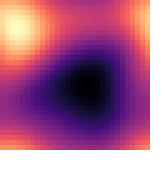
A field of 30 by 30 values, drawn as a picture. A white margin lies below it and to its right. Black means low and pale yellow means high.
Stripes: none. Ninth with the lowest average: centre. Grain: smooth. Ninth with the highest average: top left. Lone odd cells: none.
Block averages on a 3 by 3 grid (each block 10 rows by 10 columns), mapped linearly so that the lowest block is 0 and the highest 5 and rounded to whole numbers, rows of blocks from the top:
533 | 201 | 212
